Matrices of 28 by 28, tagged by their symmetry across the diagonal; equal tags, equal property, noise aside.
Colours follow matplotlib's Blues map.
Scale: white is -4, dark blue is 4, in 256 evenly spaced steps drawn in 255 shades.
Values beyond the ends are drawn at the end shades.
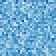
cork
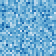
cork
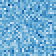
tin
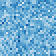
tin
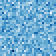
tin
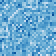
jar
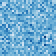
cork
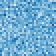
tin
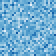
jar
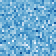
cork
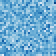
tin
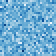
tin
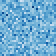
cork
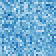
tin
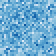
jar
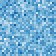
jar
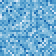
jar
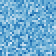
cork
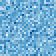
jar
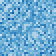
jar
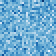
cork
